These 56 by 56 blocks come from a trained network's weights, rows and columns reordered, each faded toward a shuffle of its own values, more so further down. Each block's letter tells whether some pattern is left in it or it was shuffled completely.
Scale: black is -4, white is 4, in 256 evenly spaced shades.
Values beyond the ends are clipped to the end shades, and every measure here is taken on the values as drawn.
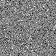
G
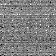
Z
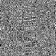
Z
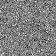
G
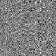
Z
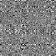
Z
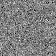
G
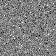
G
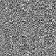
Z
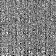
Z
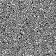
G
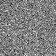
G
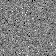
G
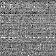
Z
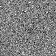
G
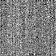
Z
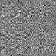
Z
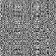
Z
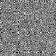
Z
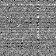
Z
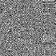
Z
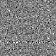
Z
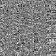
Z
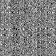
Z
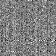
Z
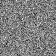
G
